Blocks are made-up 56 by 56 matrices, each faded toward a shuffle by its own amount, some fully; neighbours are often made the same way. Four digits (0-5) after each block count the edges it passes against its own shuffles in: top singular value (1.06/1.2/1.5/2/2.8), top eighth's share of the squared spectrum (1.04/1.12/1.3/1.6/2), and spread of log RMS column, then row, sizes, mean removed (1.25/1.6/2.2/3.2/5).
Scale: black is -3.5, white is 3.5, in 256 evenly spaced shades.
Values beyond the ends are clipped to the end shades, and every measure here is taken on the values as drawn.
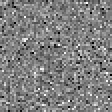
2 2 0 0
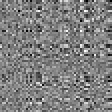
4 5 3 3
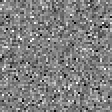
1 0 0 0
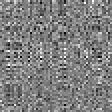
4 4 3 2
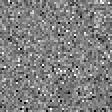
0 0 0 1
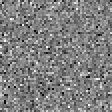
2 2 0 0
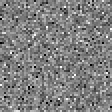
1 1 0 0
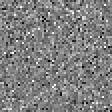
0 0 0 0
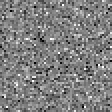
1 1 0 0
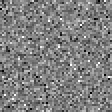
0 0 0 0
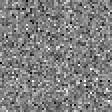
2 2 0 0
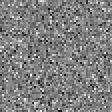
0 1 0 0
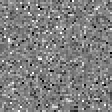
0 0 0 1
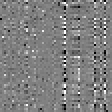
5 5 3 2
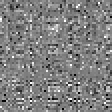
4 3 2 2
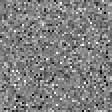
2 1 0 0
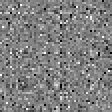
3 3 1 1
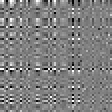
5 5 4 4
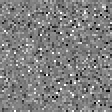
2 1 0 0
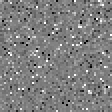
1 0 0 0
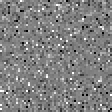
0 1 0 0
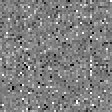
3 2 0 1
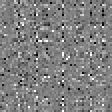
4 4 2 2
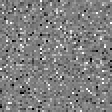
2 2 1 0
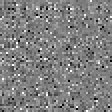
3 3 1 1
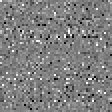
3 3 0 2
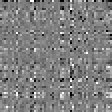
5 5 3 3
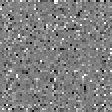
4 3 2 2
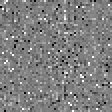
2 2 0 0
